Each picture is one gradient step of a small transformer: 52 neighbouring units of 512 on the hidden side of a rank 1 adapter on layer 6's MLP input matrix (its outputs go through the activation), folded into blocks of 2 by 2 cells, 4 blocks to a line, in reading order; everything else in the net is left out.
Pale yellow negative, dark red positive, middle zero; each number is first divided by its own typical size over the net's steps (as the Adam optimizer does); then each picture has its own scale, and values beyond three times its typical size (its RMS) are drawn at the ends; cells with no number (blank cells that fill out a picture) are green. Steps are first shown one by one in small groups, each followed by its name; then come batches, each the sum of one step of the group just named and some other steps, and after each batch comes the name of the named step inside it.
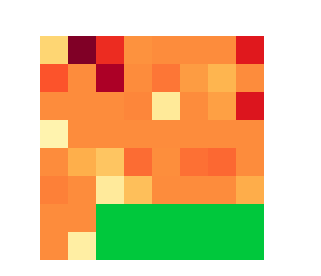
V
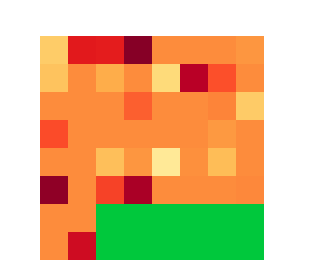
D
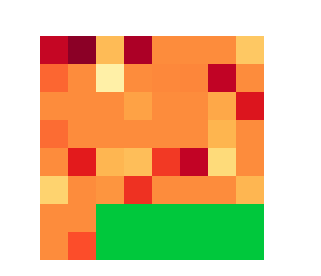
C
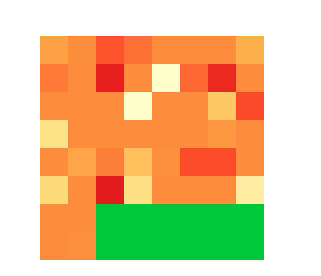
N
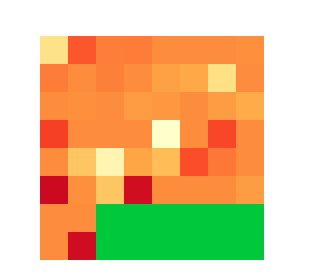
D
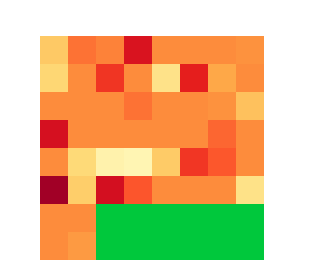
D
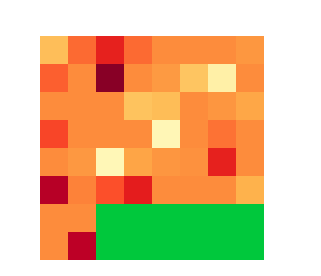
N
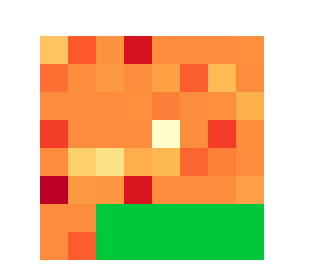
D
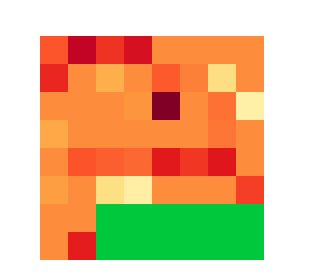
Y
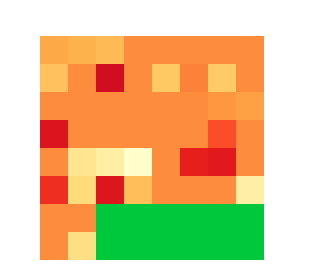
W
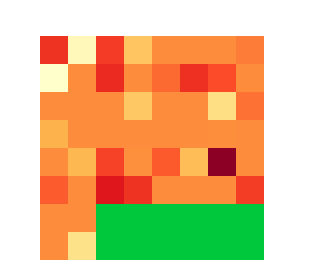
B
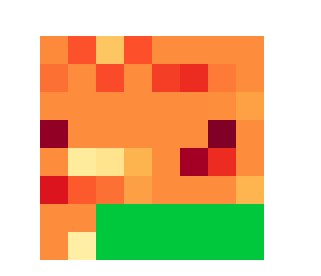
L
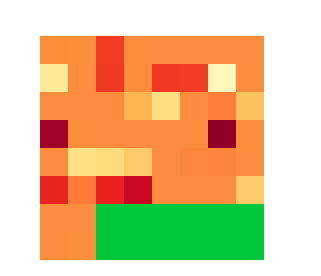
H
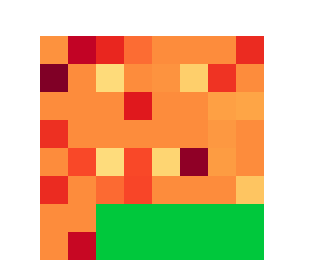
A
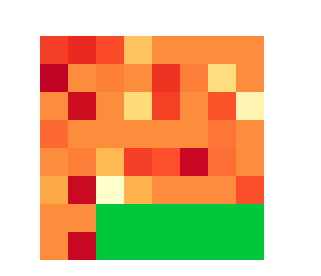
Y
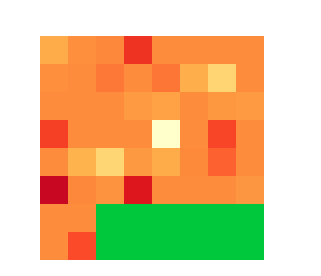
H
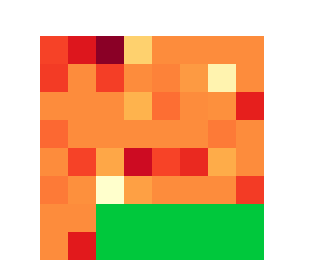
Y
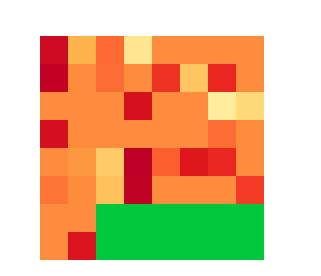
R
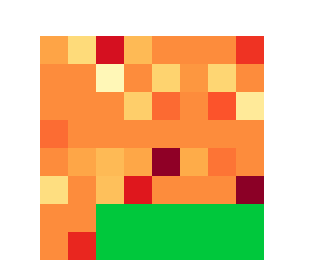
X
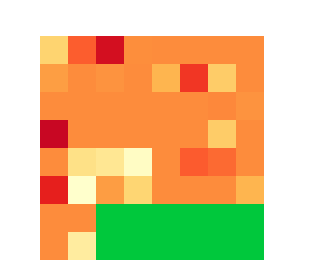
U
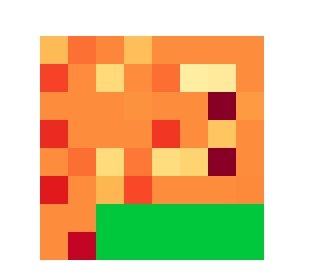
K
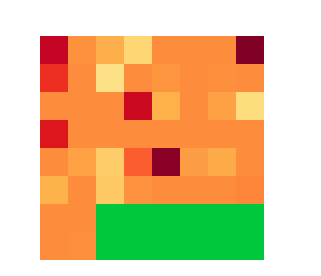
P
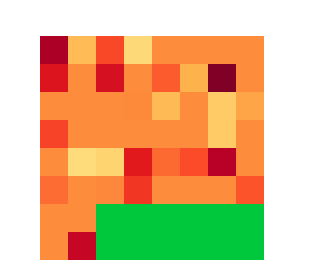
R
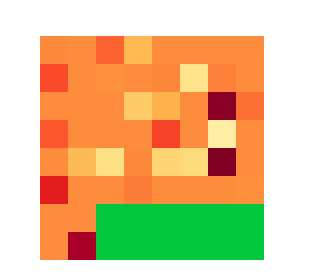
K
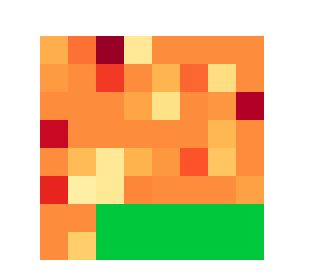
U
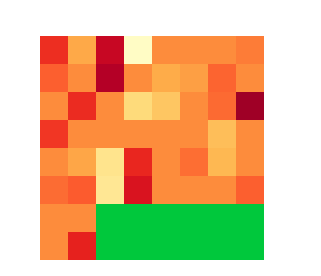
X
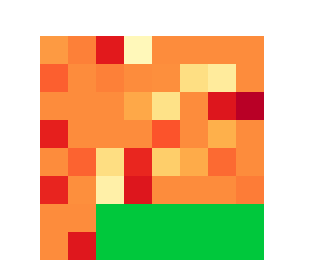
K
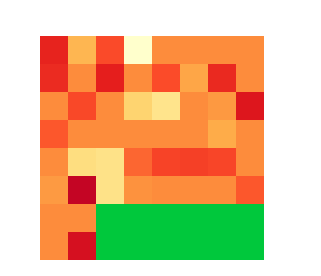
R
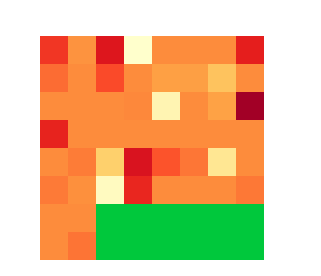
P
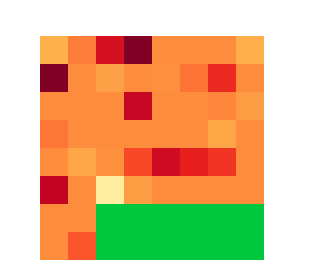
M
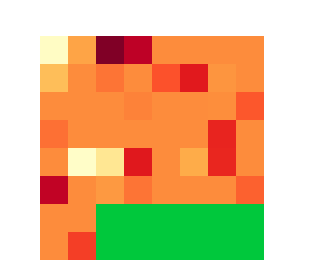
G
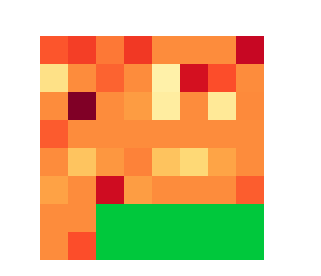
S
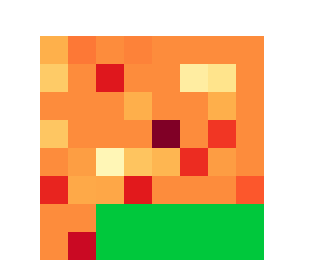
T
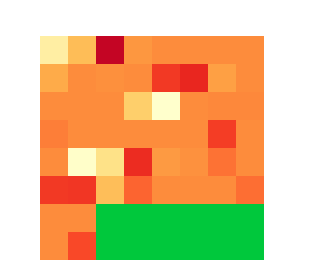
G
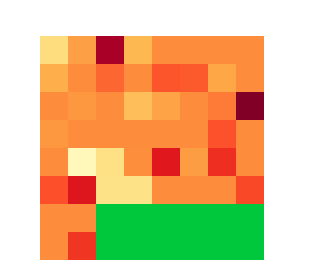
G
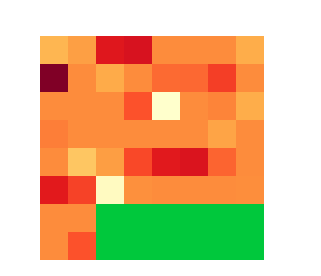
M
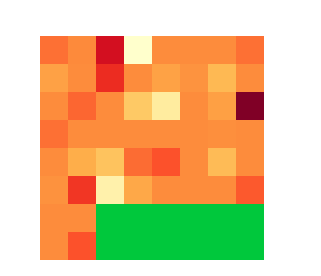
S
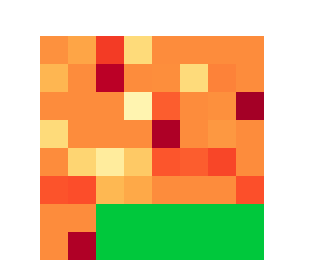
T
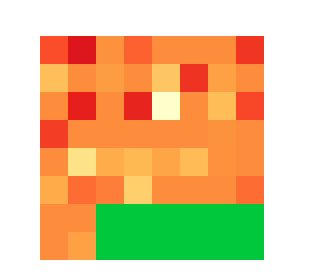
S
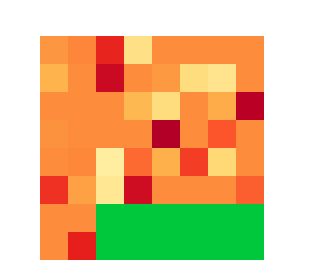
T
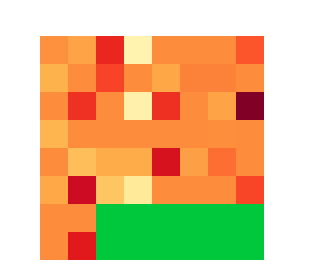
S
